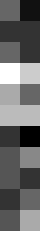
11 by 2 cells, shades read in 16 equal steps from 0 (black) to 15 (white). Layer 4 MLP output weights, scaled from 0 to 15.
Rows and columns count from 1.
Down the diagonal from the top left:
6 3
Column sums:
72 63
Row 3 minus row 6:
-5 -8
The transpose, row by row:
6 3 6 15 10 11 3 5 5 3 5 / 1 3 3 12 6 11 0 8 3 6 10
